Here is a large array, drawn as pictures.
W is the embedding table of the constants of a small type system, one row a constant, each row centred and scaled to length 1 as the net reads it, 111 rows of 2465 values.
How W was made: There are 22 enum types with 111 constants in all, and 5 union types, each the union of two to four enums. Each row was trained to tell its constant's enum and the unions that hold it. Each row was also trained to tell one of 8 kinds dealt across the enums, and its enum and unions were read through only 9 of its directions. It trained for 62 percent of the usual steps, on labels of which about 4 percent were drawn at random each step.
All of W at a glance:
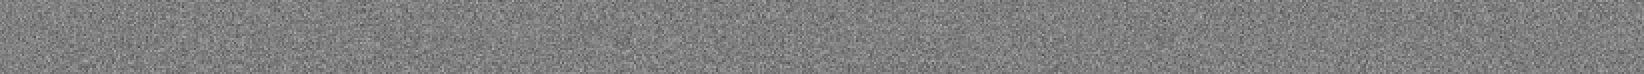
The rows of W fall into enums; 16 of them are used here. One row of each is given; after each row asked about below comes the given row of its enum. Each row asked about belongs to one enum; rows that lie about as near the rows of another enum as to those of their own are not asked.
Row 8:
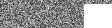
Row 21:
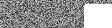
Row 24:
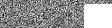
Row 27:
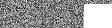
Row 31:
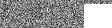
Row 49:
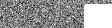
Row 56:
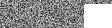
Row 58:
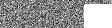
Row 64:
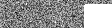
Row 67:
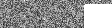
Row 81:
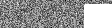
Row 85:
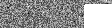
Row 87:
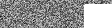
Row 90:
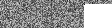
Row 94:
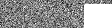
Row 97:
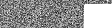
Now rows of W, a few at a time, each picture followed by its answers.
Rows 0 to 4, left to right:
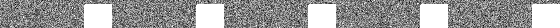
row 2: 85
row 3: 27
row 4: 94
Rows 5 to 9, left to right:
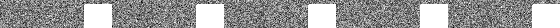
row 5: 81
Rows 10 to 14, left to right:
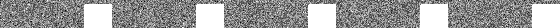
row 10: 49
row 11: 94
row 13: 90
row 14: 27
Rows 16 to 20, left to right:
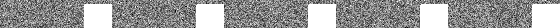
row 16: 27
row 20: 94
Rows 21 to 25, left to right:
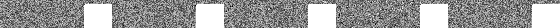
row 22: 90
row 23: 94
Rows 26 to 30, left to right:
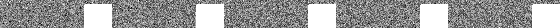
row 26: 81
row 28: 56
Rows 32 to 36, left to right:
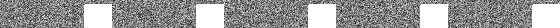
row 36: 56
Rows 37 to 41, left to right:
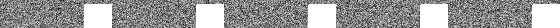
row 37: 8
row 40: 67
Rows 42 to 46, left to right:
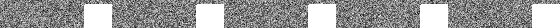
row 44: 67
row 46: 49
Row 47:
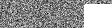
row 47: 87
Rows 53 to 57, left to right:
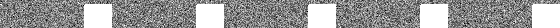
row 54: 49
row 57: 67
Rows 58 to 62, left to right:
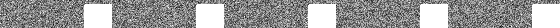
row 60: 85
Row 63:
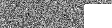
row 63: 85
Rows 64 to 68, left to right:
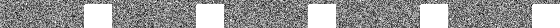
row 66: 87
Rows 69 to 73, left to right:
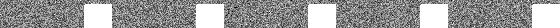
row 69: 67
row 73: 85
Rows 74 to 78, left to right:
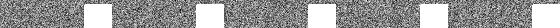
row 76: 97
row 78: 56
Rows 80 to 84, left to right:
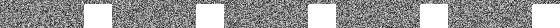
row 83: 67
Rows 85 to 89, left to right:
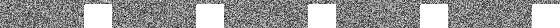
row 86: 49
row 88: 21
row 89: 27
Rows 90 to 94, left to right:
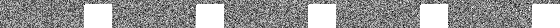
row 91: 27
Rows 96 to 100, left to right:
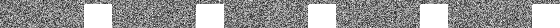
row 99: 81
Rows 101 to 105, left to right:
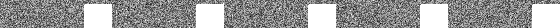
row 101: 81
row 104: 21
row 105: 81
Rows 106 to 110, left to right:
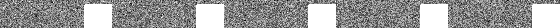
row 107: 85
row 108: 49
